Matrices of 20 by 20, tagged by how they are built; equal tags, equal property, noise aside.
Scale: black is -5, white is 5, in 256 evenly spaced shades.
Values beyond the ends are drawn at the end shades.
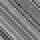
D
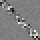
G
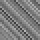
D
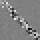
G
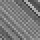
D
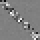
G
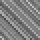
D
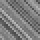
D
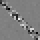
G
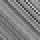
D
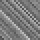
D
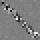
G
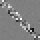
G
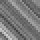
D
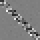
G
